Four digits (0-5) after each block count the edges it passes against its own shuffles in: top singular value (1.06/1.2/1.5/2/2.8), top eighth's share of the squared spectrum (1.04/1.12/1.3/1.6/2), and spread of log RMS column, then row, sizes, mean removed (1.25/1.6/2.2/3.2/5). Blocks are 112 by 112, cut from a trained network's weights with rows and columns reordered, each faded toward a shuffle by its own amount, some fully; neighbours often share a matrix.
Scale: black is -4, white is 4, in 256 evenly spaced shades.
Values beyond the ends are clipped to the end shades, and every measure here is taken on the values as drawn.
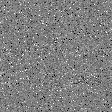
1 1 0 0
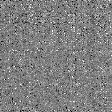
3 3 1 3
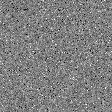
1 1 0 0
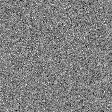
0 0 0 0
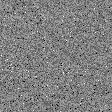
0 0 0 0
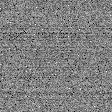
3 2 0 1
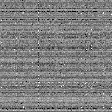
5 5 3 3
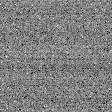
2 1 0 0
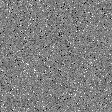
0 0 0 0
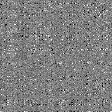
3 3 1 3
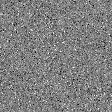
0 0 0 0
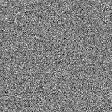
3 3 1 1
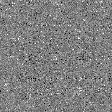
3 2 1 2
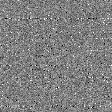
3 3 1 2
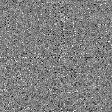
3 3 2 1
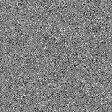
3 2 1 1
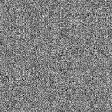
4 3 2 1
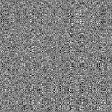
4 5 3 3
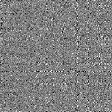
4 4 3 2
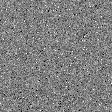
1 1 0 0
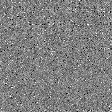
2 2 0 2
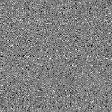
4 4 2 3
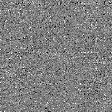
3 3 2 2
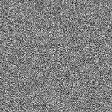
4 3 1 2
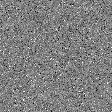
0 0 0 0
